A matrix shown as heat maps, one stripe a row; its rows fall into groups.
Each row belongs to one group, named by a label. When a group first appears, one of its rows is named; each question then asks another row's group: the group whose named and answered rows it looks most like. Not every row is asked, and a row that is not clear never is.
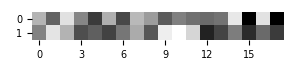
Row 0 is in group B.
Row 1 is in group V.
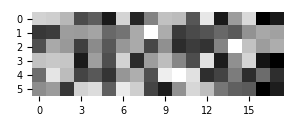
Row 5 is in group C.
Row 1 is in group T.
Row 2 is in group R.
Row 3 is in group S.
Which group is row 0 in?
S
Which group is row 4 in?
V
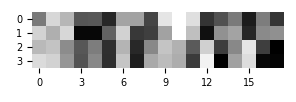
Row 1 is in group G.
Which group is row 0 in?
V
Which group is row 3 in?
S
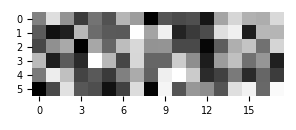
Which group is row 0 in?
R
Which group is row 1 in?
T
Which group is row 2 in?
R
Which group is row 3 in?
B
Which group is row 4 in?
V
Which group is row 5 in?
R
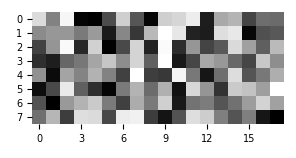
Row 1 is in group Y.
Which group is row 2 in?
R
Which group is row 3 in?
T
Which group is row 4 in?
B
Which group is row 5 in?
R
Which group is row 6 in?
T
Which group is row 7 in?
C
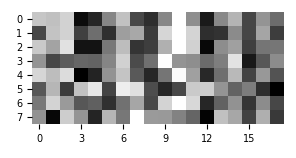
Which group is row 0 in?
G
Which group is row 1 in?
V
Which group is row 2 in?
G
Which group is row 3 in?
Y
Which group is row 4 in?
G
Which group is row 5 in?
C
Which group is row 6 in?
V
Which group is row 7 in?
B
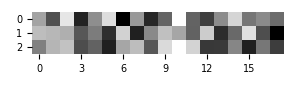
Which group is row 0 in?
B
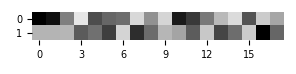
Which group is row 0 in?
T
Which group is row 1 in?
S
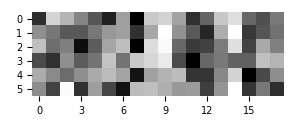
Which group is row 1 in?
Y
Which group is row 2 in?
Y
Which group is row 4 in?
Y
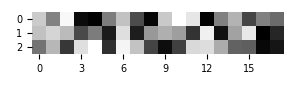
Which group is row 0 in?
G
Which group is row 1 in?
S
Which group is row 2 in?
C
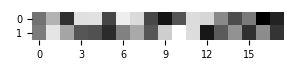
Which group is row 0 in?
C
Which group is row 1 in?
V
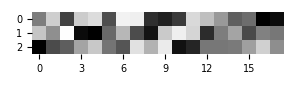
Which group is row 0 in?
C
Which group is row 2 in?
T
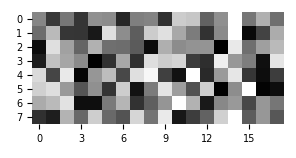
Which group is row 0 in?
B
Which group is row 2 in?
R
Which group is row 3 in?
Y
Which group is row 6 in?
G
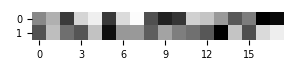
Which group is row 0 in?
C
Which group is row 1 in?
R
